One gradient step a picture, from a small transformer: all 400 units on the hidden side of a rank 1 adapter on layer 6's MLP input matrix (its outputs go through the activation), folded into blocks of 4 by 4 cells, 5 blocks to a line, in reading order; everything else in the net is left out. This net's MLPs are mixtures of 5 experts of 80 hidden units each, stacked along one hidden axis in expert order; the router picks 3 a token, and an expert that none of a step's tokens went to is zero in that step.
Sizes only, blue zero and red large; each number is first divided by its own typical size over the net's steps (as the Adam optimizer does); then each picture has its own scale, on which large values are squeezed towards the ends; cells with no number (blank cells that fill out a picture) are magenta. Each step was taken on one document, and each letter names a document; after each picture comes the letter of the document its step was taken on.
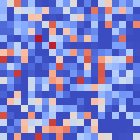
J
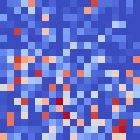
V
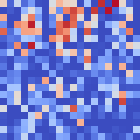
J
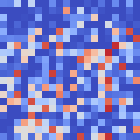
J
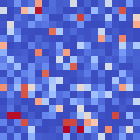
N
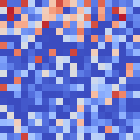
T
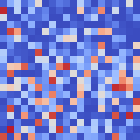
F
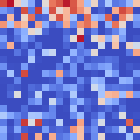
T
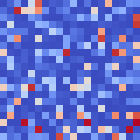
N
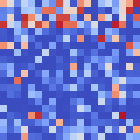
T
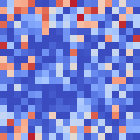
T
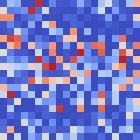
F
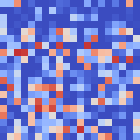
J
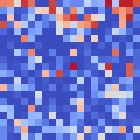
T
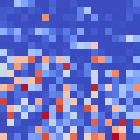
V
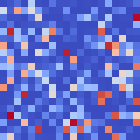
N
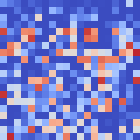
J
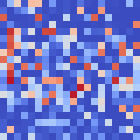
F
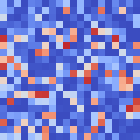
F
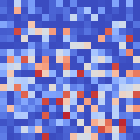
V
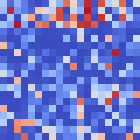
T
